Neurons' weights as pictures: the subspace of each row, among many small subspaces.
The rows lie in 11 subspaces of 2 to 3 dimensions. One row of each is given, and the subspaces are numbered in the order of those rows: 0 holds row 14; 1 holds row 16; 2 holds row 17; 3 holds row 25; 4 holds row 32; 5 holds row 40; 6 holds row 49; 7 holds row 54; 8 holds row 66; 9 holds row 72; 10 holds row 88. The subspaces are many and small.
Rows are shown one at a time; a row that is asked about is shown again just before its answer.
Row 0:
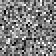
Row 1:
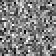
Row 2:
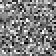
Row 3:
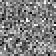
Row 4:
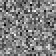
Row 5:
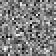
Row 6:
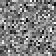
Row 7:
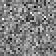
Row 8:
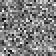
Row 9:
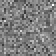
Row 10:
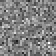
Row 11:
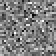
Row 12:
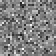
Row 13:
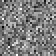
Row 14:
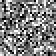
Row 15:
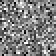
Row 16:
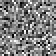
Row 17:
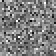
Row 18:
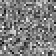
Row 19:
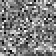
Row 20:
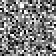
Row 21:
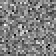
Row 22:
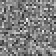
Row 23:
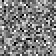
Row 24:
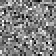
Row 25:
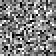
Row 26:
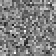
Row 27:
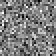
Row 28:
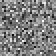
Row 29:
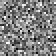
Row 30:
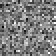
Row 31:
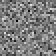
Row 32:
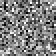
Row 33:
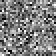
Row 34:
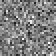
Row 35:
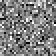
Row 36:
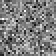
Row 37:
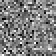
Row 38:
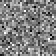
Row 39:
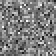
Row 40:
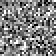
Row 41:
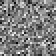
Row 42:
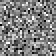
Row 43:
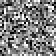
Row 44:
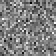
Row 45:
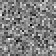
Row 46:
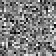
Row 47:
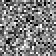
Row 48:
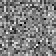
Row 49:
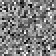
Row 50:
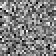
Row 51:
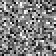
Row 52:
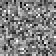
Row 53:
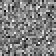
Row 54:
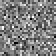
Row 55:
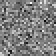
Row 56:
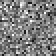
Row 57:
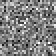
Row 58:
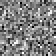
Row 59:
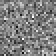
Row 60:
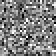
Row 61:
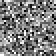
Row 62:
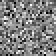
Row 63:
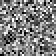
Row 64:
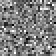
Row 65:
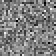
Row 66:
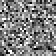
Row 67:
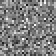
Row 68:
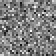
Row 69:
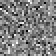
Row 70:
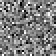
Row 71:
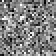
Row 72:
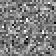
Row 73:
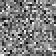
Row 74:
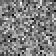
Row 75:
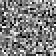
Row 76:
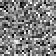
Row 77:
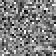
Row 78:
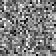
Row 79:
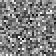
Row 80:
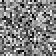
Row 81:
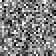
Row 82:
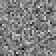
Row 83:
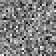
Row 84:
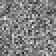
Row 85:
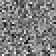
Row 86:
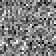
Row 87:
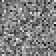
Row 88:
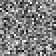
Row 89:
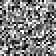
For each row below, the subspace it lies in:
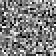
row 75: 10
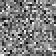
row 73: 8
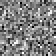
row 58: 5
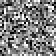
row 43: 10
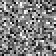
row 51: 10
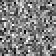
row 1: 6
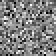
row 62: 2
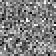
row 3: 5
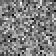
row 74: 2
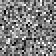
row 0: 0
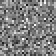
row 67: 1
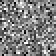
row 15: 6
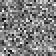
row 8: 8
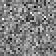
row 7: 0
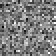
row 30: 9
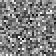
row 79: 2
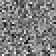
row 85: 6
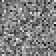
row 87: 0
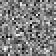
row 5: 3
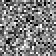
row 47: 0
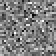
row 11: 3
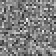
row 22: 1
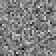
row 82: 3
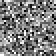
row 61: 2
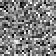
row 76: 1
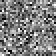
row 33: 8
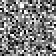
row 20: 10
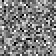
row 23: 7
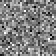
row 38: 7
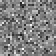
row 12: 3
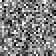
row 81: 7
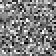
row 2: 9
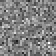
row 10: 1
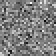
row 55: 8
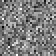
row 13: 7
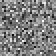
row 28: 2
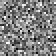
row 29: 7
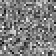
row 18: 5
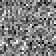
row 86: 5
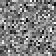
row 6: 9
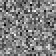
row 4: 4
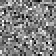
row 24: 10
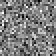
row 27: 10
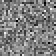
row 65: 2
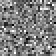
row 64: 6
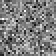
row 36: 0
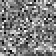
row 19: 8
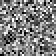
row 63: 2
